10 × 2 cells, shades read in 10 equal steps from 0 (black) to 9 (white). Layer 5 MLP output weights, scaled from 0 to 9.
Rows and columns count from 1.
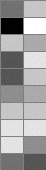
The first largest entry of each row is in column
2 2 1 2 2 2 1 1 1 1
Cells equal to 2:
0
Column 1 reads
4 0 7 3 3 5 7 8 8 4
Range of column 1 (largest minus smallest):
8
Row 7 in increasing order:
7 7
